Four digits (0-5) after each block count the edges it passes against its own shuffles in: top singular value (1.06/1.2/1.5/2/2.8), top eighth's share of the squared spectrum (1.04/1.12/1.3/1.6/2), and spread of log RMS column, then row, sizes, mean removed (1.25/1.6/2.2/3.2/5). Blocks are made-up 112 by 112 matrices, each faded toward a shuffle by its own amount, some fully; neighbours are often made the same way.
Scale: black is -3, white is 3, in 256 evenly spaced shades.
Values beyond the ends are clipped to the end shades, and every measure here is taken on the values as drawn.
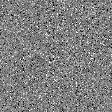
1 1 2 0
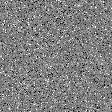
0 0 0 0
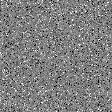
0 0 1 0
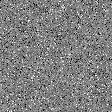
0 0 0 0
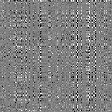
5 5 4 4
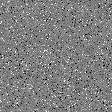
1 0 0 0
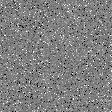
2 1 0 0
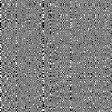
5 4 4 3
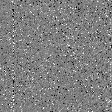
3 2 1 0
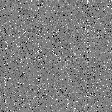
3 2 1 0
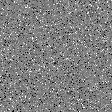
1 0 0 0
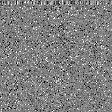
4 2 1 1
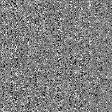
1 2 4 0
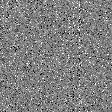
1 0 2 0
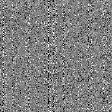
2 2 4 0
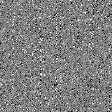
1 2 2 0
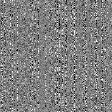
2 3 4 0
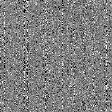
2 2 4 0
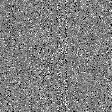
1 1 3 0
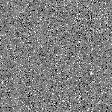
1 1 2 0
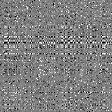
5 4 2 3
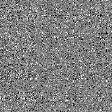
1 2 3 3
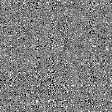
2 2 3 3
